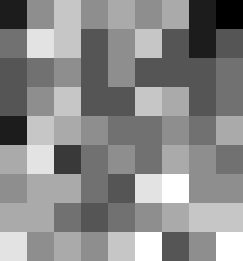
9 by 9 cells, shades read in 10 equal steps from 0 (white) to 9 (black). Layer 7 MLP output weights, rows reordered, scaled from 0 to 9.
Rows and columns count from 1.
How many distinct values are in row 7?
6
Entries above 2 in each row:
8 6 9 7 8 8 7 7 5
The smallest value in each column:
1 1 2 4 2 0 0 2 0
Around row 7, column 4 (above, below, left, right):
5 6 3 6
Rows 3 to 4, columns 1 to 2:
6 5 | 6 4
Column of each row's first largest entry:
9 8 1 1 1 3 5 4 7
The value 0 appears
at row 7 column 7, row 9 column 6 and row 9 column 9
